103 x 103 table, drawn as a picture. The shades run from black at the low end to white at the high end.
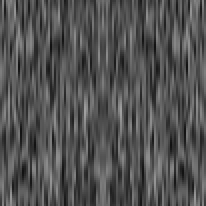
There is no overall slope. On average the colour sits 30% of the way up the scale. It is mirror symmetric from left to right. The grain runs up and down.
